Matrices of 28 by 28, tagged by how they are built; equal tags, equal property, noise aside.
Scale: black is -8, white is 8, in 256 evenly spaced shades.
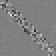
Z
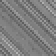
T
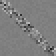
Z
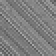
T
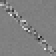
Z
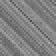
T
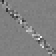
Z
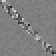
Z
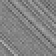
T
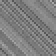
T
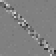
Z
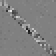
Z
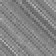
T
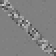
Z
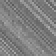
T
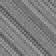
T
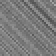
T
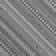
T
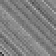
T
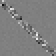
Z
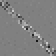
Z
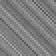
T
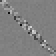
Z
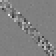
Z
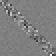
Z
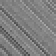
T
